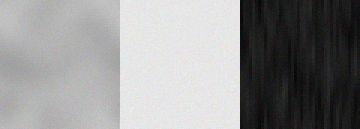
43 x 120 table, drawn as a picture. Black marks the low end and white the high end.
The table splits into one row of 3 panels. Panel 1,1: high, smooth, faint in contrast. Panel 1,2: very high, flat. Panel 1,3: very low, streaked downward, faint in contrast.
